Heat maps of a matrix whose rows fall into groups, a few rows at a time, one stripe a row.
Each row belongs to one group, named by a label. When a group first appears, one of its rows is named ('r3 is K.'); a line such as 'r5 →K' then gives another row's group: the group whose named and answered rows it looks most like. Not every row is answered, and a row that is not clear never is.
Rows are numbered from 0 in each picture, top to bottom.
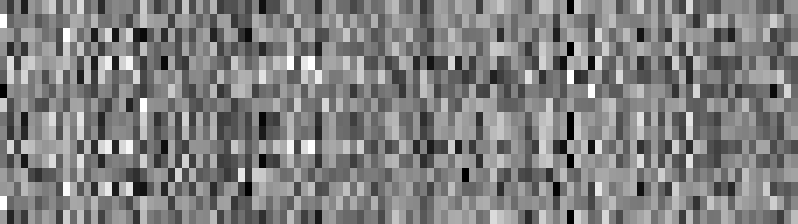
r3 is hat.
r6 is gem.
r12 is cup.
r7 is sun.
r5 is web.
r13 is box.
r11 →hat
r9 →hat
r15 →hat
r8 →hat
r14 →sun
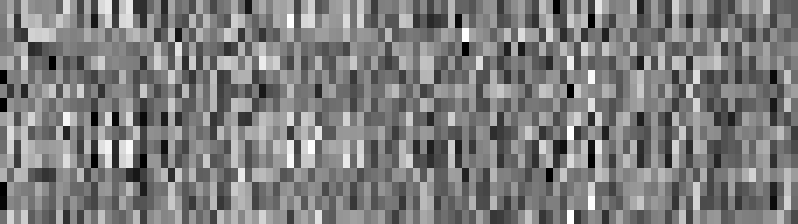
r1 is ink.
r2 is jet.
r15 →web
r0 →box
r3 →cup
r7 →gem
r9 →web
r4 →web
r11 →ink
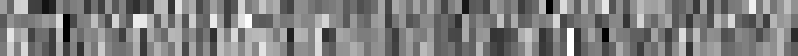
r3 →web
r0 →cup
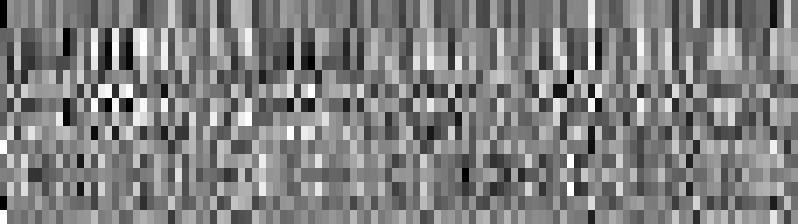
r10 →sun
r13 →web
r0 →gem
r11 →web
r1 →gem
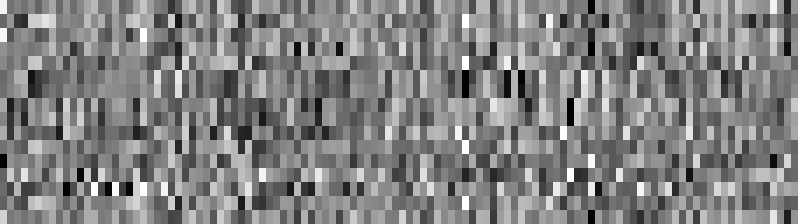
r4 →jet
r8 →hat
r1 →jet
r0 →sun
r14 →jet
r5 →cup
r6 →cup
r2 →sun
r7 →hat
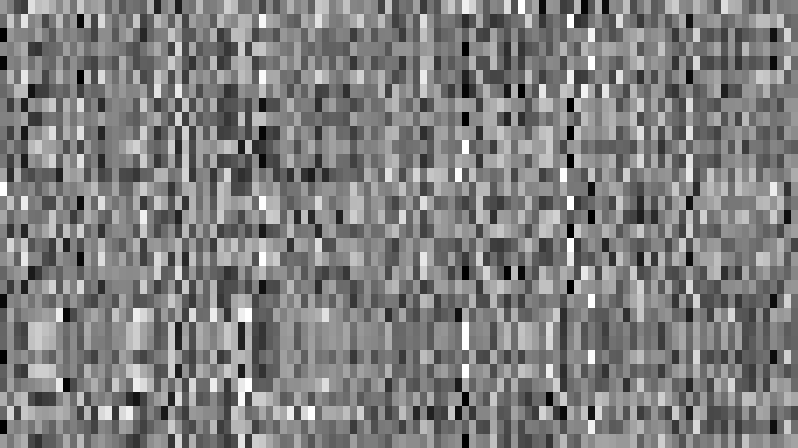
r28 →cup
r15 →sun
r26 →jet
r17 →web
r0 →jet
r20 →hat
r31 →cup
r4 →gem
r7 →hat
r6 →cup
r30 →gem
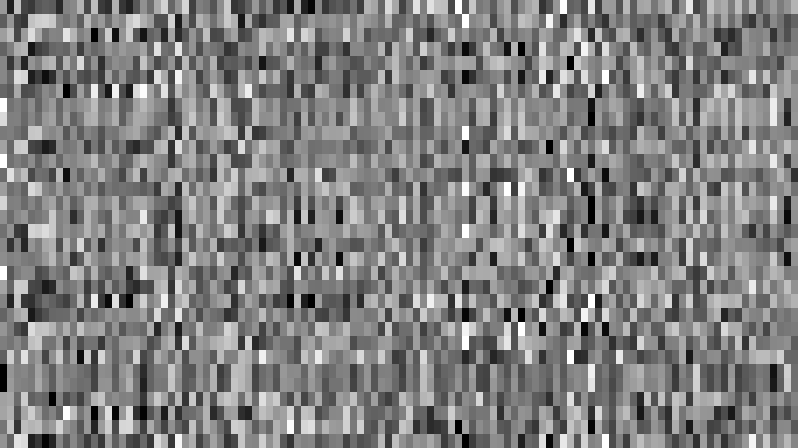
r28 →web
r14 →sun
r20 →cup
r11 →sun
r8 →sun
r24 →jet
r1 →jet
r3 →cup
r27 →gem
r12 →web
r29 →box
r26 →gem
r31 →cup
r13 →jet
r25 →web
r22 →cup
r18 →sun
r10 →cup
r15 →sun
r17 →hat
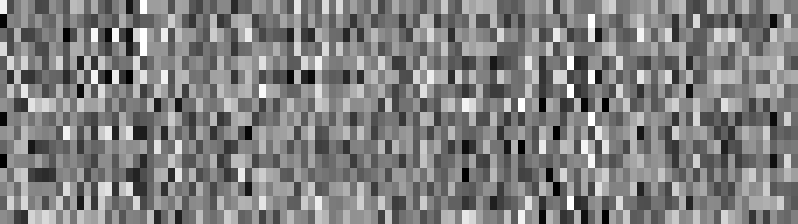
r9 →box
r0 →sun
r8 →gem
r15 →jet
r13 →box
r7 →jet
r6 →web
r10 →cup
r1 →gem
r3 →sun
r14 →web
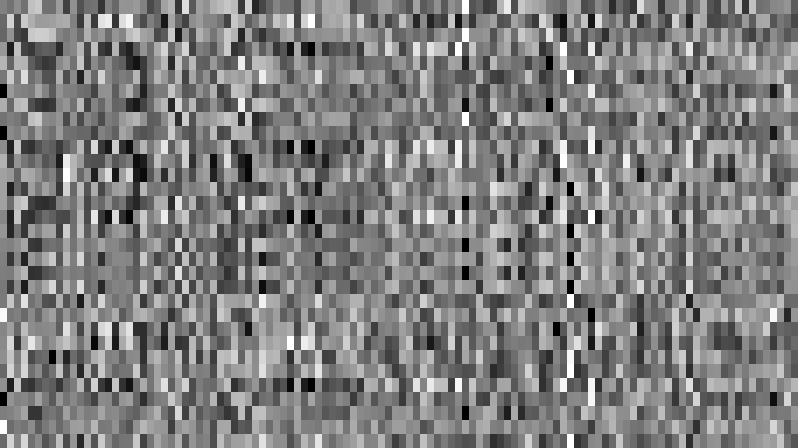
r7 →cup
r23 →box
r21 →web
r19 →cup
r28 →gem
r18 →hat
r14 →cup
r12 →box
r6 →gem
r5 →web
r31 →web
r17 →cup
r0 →jet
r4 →cup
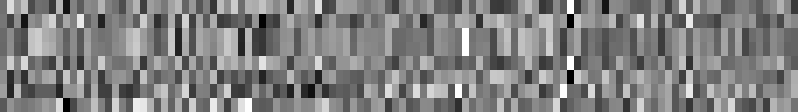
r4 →web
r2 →jet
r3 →jet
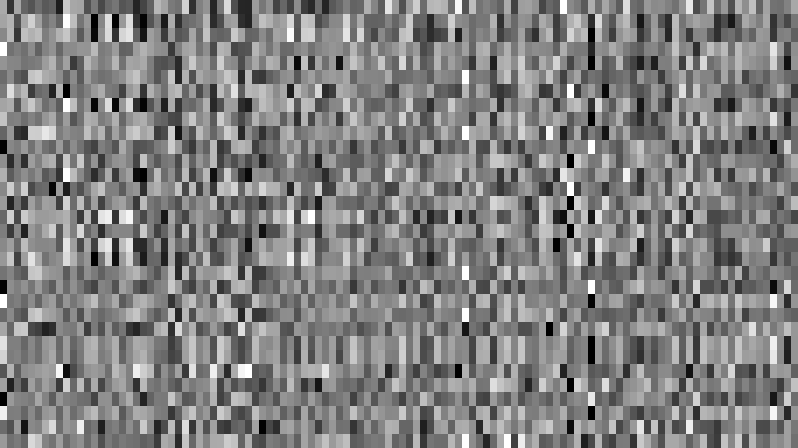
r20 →gem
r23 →cup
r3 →sun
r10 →gem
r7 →box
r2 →ink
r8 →sun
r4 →sun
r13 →web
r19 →jet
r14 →hat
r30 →hat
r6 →web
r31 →jet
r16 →hat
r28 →gem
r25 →sun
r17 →box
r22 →jet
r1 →box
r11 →hat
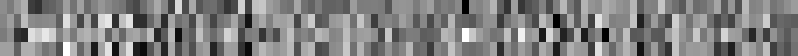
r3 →box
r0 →cup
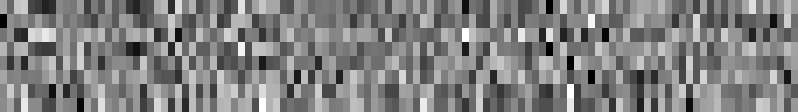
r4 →hat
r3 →cup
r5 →sun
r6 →web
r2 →jet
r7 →web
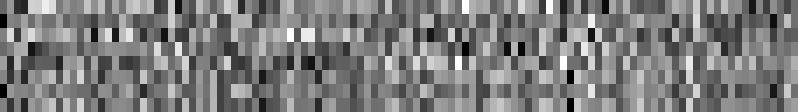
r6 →gem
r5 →hat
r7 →hat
